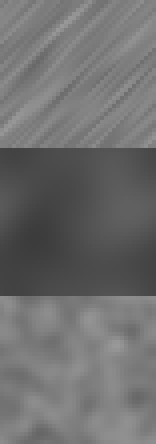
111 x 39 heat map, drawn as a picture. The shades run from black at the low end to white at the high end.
The table splits into 3 rows of 1 panel. Panel 1,1: middling, slanting up to the right, faint in contrast. Panel 2,1: low, smooth, faint in contrast. Panel 3,1: middling, blotchy, faint in contrast.
